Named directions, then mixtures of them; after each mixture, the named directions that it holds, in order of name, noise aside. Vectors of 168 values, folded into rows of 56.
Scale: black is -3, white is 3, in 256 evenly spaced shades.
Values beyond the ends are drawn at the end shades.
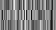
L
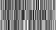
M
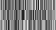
M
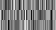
L, M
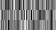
L, M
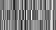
L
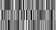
L, M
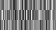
L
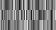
L, M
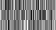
L, M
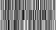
M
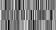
L, M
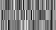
L, M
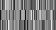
L, M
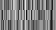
L
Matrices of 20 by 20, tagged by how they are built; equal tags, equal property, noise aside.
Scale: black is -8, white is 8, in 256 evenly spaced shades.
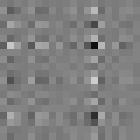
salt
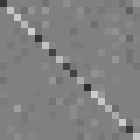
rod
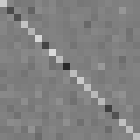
rod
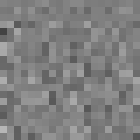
salt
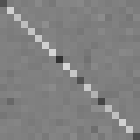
rod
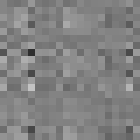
salt
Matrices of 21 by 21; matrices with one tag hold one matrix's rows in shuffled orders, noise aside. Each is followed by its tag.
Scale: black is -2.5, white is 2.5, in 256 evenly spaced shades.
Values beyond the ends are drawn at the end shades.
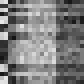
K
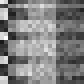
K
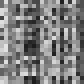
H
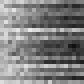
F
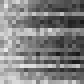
F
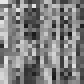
H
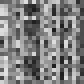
H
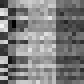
K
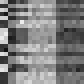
K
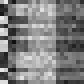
K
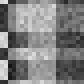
K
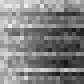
F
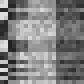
K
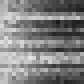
F
